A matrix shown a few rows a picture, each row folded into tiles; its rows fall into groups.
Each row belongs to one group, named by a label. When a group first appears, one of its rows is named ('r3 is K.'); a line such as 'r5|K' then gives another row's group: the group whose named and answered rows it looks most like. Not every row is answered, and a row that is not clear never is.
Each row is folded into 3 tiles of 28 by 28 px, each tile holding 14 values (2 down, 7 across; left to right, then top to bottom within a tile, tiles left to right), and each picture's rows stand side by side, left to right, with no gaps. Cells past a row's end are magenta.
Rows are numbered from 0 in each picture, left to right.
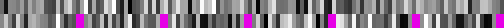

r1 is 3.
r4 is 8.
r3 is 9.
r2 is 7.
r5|7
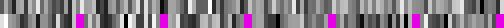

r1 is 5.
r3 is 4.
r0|8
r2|4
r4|7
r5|9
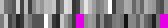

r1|7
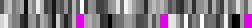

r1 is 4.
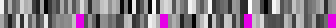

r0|3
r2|9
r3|4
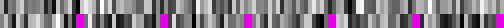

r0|9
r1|7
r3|7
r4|4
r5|5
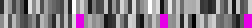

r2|3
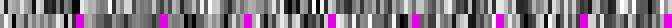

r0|9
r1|7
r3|3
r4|8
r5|3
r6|5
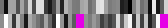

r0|9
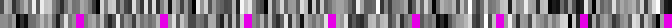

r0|4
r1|3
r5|4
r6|9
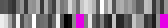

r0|8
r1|7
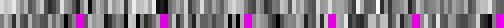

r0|7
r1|5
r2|7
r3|4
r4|4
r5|7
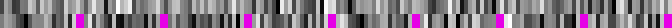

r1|7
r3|8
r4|4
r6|8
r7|8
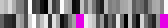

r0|3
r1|8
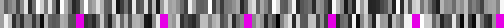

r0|5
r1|3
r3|9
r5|8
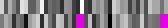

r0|9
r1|9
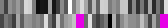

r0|3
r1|9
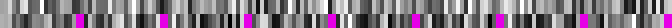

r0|4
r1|5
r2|7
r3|5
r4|5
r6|7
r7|3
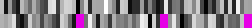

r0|5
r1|9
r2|3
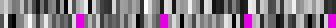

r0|3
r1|5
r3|5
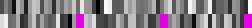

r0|8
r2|9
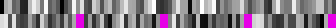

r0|8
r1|5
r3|4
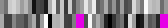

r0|3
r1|5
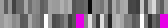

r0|5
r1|9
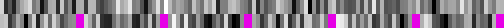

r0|3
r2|7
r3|3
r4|8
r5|4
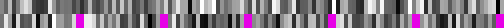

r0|3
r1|8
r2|7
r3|9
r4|8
